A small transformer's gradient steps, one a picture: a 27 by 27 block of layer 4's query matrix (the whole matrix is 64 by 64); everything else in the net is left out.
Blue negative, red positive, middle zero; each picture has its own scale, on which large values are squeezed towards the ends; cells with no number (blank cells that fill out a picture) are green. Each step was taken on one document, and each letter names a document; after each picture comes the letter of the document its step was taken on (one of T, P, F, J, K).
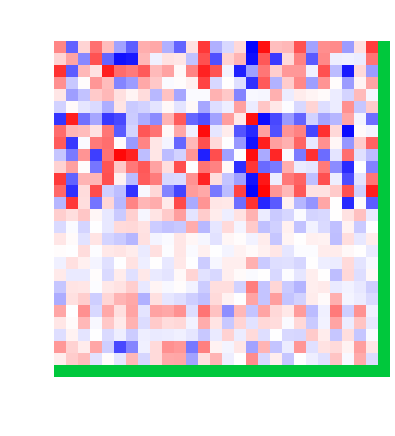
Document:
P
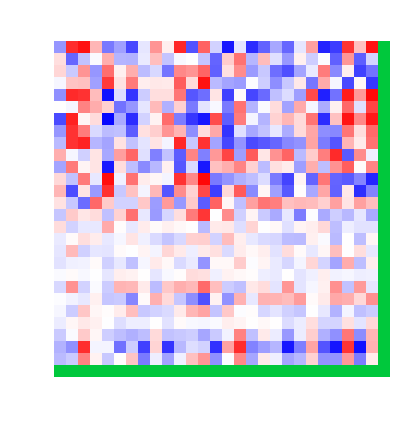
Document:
P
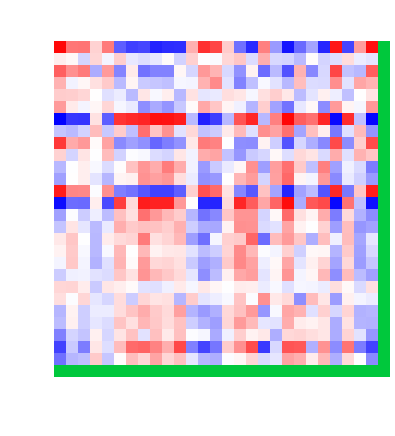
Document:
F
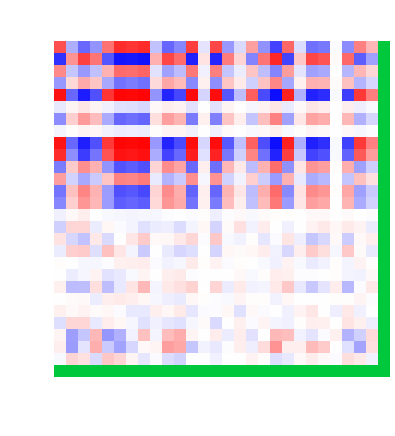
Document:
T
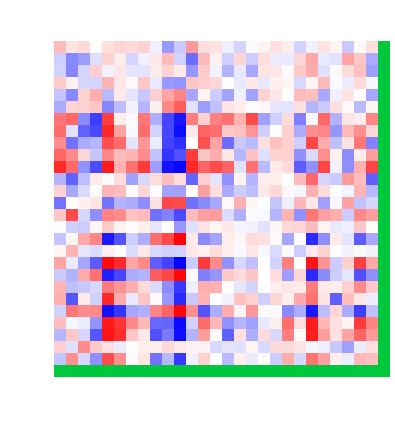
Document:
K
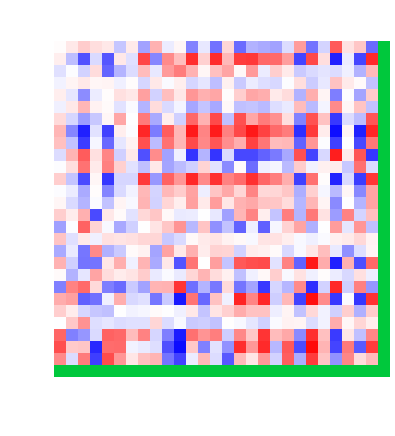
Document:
K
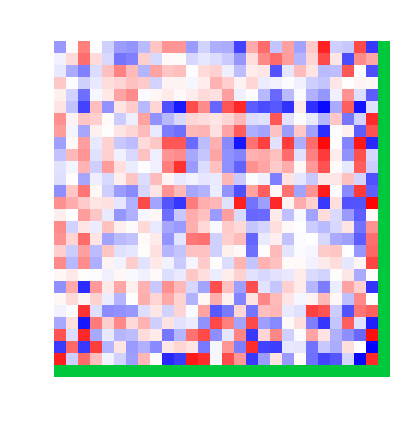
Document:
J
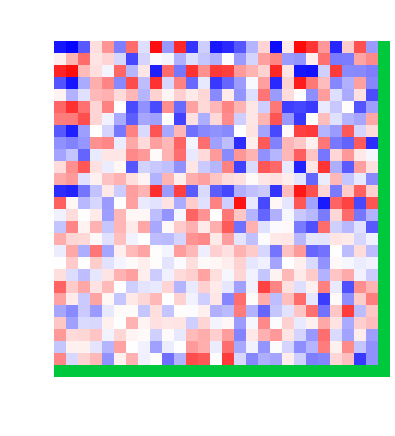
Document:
J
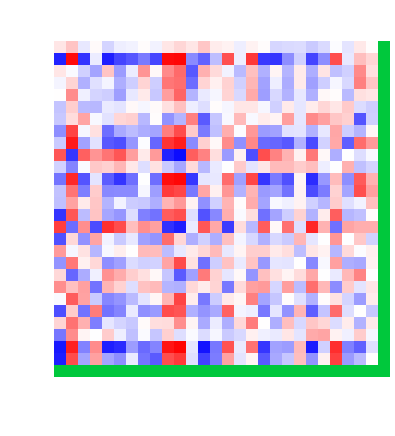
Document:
K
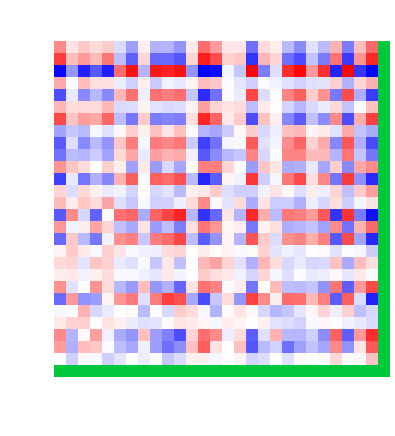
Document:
F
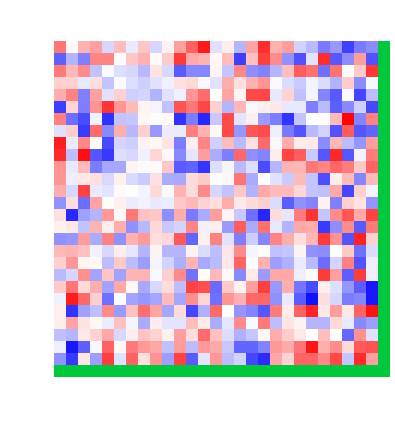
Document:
J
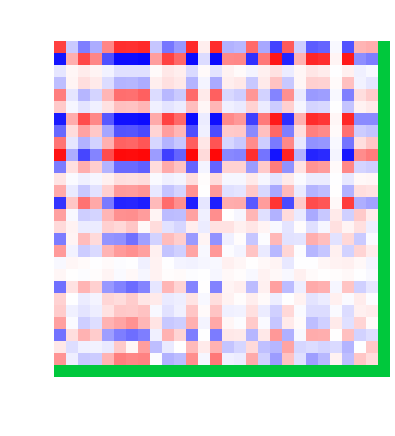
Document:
T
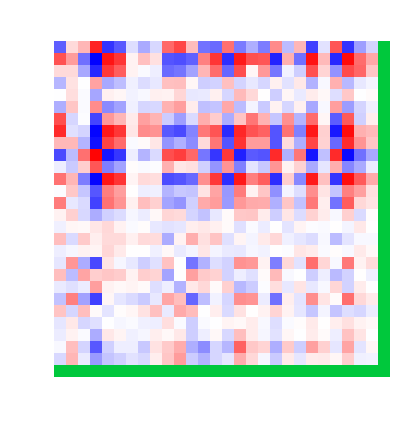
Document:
K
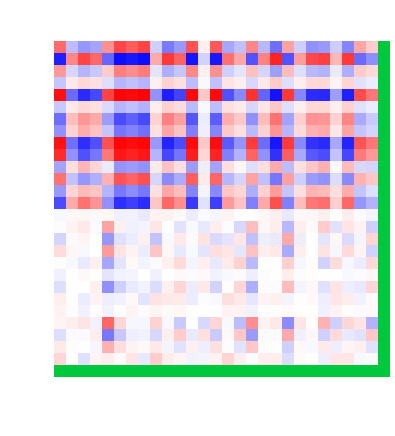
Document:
T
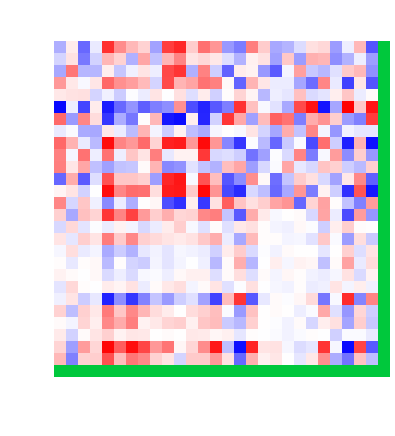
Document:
P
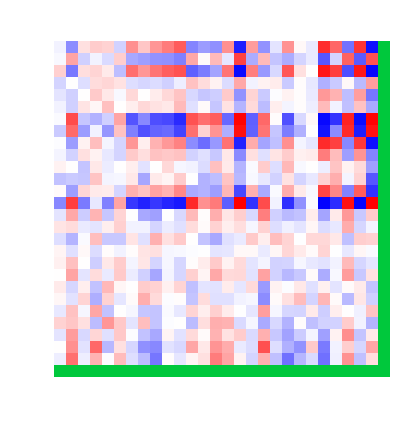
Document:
J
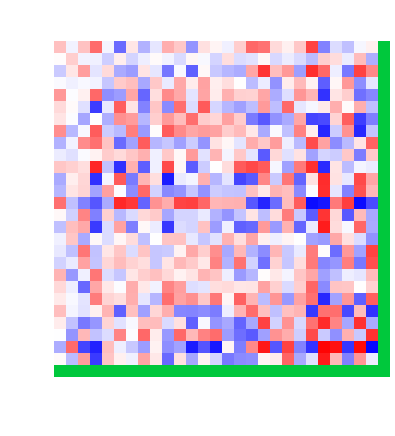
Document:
J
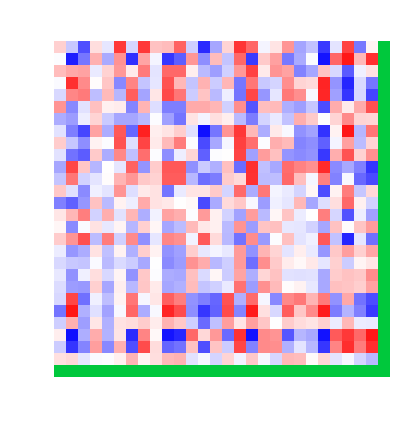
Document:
F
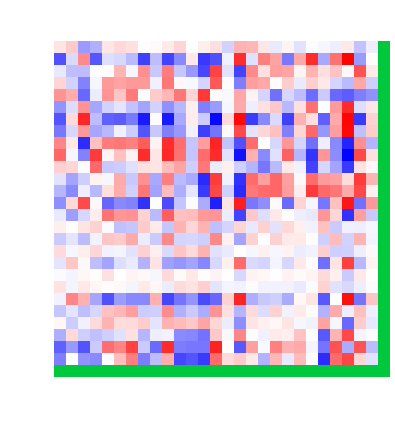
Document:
P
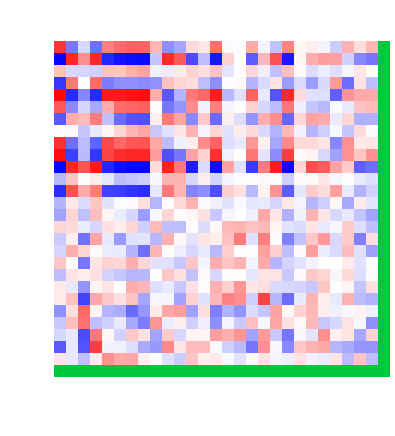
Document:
T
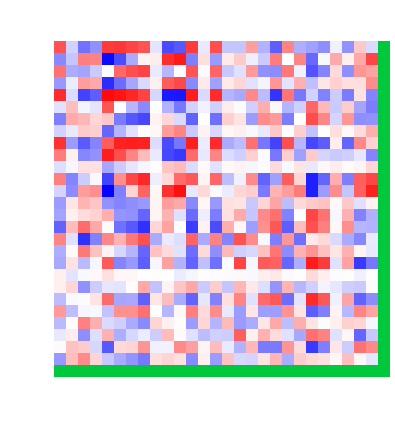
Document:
T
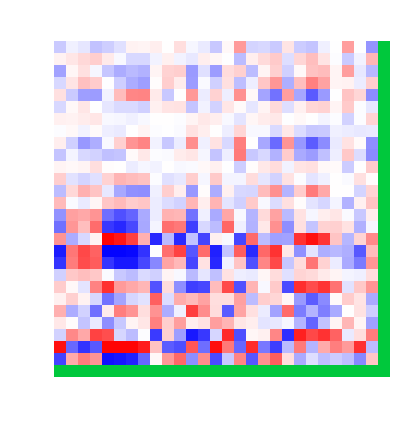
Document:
T
